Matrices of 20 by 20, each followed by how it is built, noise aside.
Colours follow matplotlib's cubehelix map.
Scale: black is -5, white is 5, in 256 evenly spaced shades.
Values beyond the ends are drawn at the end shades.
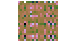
low rank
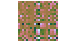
low rank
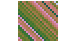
Toeplitz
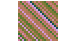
Toeplitz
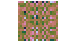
low rank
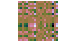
low rank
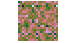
low rank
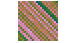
Toeplitz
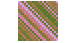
Toeplitz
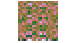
low rank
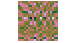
low rank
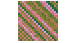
Toeplitz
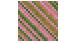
Toeplitz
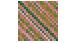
Toeplitz
